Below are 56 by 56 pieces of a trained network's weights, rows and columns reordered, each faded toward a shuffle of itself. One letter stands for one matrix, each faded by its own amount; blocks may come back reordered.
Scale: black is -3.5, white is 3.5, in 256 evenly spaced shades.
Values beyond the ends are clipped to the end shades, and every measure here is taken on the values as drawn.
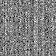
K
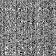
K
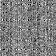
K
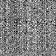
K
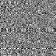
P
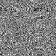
P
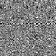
P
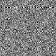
P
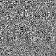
P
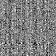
K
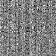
K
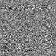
P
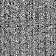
K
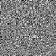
P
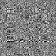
P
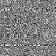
P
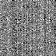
K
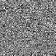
P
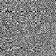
P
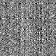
K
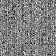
K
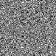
P
